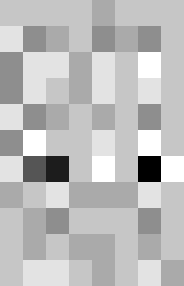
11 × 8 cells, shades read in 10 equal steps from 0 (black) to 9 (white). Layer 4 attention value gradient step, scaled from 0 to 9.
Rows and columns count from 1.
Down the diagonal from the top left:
7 5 8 6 6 7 0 7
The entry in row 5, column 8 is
7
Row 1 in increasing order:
6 7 7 7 7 7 7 7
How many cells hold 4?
0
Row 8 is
6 7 8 6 6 6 8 7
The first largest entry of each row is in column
1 1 7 2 1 2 5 3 1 1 2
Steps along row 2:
down up up down up down up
